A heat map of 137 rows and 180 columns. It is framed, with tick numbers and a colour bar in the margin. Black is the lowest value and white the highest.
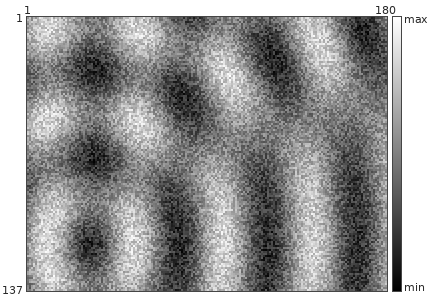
Average level on the scale: 50%. Rings: centred on the bottom left. Stripes: upright, repeating 4 times.
